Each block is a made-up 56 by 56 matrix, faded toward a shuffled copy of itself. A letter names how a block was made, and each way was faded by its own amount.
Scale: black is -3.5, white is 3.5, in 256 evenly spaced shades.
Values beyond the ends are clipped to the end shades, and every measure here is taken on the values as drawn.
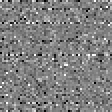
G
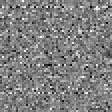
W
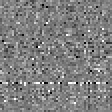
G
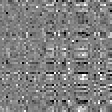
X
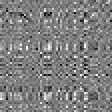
X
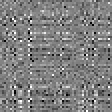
X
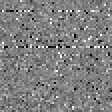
W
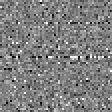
G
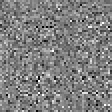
G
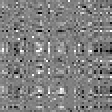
X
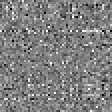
G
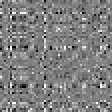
X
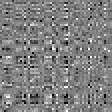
X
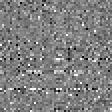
G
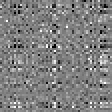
X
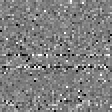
W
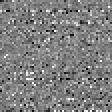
G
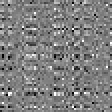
X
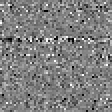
W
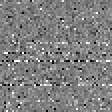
W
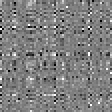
X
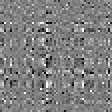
X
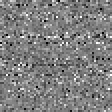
W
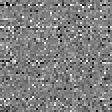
G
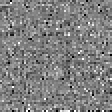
G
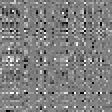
X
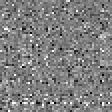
G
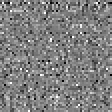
G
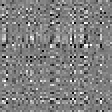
X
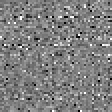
G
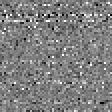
W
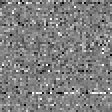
W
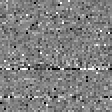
W
